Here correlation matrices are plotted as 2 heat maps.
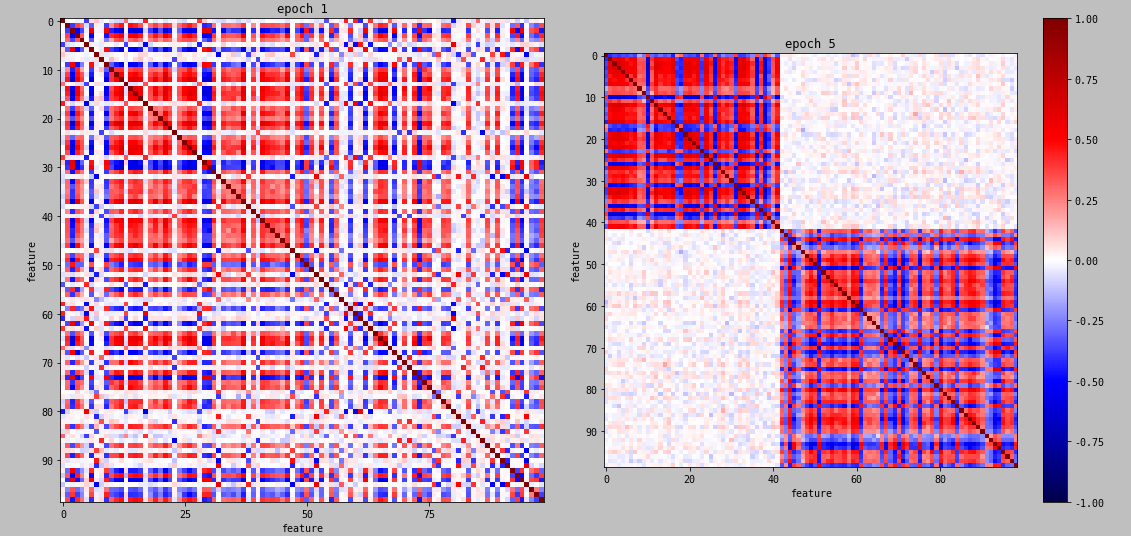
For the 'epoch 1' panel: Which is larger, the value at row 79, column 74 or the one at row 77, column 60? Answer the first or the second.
the first
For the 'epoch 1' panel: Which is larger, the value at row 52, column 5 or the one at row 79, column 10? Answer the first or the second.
the second
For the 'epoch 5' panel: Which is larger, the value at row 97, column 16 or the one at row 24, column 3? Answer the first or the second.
the second
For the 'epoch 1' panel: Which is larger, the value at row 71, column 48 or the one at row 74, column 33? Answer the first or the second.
the second
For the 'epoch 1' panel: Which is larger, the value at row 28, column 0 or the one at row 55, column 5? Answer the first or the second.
the first
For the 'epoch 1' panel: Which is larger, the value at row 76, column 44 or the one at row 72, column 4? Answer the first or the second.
the second
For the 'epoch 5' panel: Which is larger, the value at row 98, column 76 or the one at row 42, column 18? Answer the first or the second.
the second
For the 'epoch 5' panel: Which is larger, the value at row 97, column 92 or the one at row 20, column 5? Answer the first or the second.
the second
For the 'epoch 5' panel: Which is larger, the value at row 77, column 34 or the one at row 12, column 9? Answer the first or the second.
the second
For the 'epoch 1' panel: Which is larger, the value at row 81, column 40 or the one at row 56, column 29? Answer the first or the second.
the first
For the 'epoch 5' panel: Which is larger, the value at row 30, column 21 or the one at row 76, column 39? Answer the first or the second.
the first
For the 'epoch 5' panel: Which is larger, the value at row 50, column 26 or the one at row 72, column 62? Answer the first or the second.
the first
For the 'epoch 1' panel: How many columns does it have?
99
